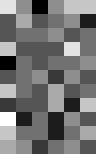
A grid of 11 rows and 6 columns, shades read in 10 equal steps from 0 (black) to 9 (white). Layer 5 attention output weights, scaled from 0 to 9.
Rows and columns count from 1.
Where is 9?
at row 9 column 1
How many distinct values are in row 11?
5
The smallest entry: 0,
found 2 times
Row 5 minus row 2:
-3 -2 0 0 -1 4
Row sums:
32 22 23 28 20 22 27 22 23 26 25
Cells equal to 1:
5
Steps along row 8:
up same up down up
